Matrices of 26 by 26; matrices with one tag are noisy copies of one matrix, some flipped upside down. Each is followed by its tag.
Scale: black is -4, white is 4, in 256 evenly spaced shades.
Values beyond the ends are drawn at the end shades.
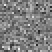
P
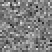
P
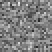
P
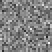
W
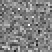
P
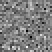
P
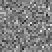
W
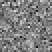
P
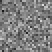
W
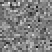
P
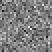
W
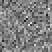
W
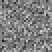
W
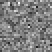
P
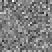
W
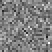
W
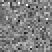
P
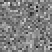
P
